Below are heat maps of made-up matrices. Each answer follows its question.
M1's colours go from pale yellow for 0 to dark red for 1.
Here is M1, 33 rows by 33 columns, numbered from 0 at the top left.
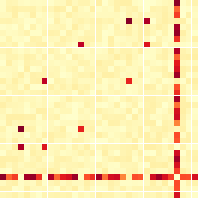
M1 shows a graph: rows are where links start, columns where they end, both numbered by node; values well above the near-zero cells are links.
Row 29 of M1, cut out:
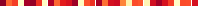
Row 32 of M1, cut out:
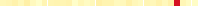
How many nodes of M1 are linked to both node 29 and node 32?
0
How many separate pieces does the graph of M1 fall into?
2
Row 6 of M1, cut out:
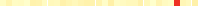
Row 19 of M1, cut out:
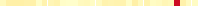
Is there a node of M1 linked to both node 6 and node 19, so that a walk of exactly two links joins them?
yes
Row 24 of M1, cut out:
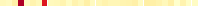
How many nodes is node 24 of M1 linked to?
2
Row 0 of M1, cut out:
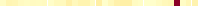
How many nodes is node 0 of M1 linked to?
1
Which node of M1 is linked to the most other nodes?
node 29
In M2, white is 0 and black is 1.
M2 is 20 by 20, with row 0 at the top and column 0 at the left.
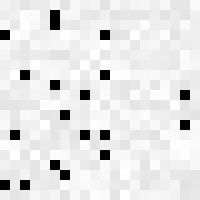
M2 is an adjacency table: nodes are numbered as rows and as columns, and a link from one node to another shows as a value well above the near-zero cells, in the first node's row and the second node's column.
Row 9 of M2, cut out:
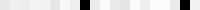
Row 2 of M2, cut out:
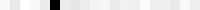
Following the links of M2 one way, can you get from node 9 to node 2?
yes
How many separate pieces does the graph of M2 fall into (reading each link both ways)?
5
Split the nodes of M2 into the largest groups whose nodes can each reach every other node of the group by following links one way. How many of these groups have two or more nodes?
0
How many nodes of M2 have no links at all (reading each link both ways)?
3
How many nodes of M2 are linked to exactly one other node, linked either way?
5
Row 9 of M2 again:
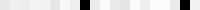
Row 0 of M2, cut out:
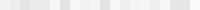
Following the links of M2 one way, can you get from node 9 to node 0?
yes
